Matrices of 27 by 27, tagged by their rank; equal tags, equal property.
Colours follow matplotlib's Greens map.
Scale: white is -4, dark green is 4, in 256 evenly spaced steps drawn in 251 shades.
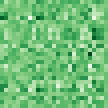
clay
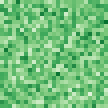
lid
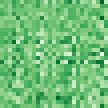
clay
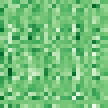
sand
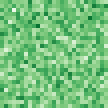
lid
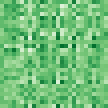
sand
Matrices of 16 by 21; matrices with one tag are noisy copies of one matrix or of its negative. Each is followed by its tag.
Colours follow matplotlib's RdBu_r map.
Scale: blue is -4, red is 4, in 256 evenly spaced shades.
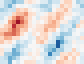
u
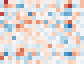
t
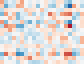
t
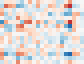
t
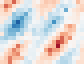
u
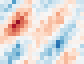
u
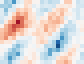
u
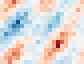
u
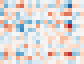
t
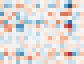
t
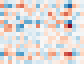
t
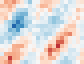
u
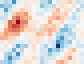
u
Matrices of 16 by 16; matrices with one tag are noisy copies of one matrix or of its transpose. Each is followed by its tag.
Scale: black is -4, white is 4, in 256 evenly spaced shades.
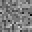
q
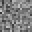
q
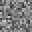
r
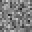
r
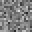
q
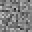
r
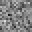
r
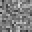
q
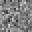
r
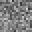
q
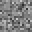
r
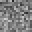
q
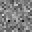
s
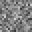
s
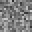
q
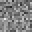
q
